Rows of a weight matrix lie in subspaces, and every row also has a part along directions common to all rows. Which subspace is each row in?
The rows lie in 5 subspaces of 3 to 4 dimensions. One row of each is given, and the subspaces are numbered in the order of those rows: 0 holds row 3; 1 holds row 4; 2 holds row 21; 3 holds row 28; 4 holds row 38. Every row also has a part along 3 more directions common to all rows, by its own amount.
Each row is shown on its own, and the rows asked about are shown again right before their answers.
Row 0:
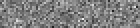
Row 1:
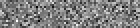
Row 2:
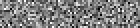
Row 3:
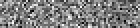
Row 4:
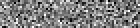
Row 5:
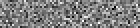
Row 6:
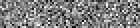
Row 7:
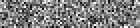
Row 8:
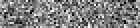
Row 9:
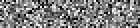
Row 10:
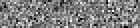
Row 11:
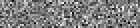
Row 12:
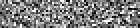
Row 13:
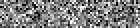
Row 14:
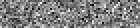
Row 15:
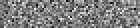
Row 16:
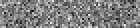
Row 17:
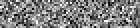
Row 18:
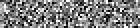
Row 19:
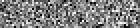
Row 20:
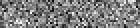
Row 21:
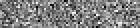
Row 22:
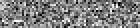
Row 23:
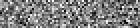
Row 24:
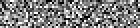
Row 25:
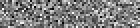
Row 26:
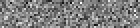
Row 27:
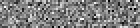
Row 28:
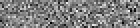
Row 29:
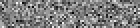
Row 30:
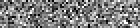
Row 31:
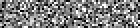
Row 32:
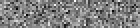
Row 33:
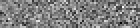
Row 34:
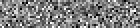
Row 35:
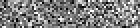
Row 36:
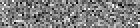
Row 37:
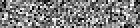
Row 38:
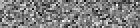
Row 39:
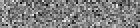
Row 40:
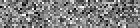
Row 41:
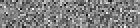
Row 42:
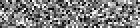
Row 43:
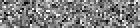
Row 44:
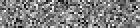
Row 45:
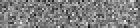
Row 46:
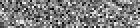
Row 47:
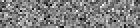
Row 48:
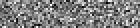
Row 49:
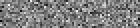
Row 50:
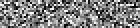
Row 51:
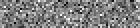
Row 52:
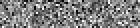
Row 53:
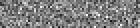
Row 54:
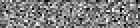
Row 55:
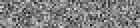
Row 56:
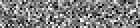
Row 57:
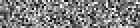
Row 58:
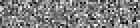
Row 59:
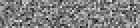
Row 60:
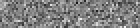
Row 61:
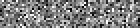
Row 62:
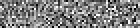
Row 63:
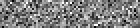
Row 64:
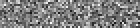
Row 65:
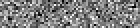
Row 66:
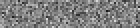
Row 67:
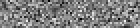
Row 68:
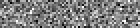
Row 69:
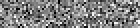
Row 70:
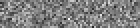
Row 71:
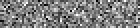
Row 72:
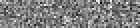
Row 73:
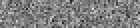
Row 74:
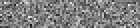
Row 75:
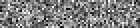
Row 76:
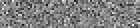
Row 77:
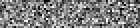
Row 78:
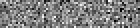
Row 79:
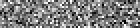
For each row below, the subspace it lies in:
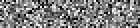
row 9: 1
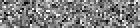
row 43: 4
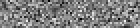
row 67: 3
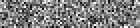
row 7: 3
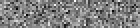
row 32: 4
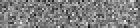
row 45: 0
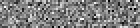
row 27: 0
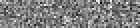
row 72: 1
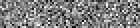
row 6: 2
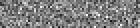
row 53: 3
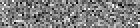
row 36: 4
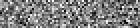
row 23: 0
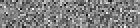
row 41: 1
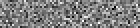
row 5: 2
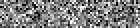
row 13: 1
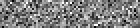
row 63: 2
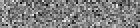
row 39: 4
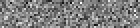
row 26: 2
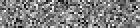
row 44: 0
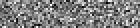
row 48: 1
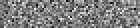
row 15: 1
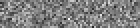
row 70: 3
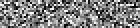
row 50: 4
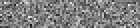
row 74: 4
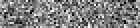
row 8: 0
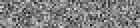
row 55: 3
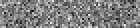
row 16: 0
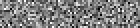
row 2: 2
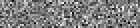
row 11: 2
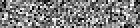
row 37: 3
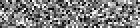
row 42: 4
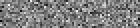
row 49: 3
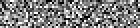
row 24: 2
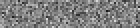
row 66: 1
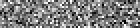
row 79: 0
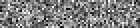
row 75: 3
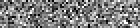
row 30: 0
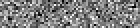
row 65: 4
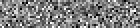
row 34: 2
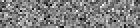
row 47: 3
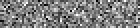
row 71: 1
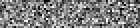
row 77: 1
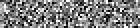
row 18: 1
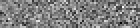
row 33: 2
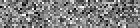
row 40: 1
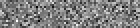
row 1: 2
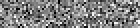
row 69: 3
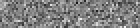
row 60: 4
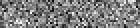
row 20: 0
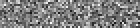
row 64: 0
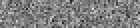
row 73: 3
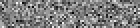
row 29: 4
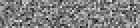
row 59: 1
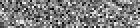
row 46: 4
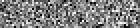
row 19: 2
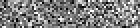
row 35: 1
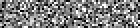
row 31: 3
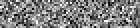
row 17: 3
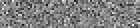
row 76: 4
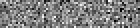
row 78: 1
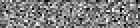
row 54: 1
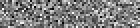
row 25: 4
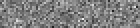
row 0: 0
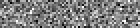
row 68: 0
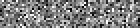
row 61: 3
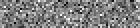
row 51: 0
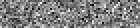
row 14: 0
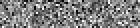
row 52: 3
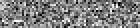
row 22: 4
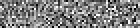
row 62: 2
